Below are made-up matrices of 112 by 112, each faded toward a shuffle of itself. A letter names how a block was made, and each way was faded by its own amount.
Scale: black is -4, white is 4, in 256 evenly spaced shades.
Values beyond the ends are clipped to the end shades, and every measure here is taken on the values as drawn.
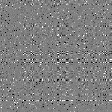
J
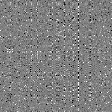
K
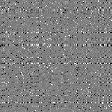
J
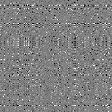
J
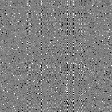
K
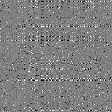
J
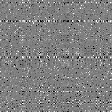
J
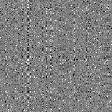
K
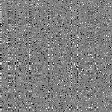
K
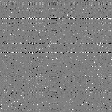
J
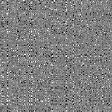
K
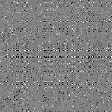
J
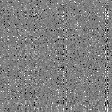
K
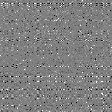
J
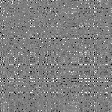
J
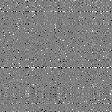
J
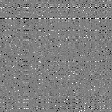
J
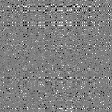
J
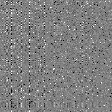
K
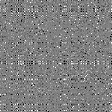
J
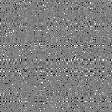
J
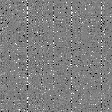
K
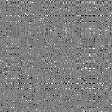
J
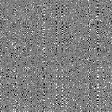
K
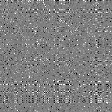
J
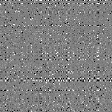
J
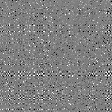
J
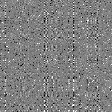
K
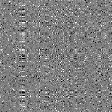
K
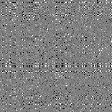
J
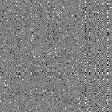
K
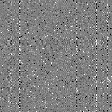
K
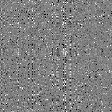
K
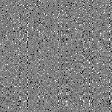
K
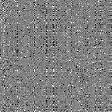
K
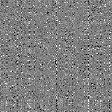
K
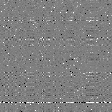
J
